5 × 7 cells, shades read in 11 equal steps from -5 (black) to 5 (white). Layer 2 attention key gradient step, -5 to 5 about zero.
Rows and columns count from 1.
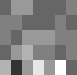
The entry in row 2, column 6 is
0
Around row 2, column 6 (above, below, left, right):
-1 0 -1 -1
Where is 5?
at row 5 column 6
